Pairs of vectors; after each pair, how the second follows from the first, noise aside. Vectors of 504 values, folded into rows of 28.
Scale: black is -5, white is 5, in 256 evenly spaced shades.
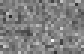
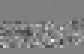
partly zeroed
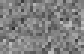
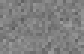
shrunk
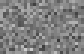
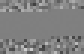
partly zeroed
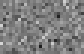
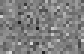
shuffled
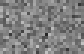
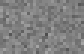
shrunk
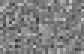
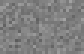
shrunk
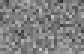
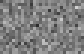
shuffled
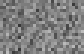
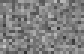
shuffled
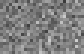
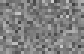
shuffled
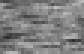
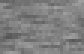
shrunk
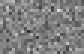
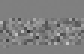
partly zeroed
